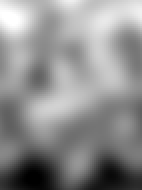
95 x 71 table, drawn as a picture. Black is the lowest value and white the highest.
Lone odd cells: none. Stripes: none. Odd rows or columns: none. Grain: smooth. Slope: up to the top.
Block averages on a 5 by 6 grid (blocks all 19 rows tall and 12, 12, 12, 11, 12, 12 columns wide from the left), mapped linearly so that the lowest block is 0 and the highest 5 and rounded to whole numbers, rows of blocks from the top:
5 4 4 4 5 4 | 3 3 3 3 4 3 | 3 3 4 4 3 3 | 2 3 3 2 2 2 | 1 0 1 2 0 1
